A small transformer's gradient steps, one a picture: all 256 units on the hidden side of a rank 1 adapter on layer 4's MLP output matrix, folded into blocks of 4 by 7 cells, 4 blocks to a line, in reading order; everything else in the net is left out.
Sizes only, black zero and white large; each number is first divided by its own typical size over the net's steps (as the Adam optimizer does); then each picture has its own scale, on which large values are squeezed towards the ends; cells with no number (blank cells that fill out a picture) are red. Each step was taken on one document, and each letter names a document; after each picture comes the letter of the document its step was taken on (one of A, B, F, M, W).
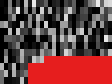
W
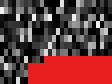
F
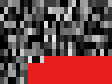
W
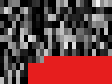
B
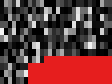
F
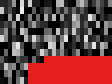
F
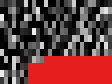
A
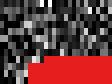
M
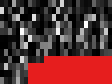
B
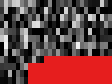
F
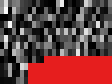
M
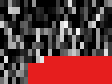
A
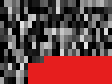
M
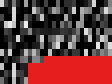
A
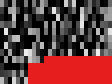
A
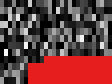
M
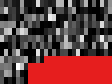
B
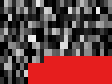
F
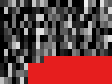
W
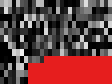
M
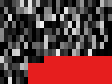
F
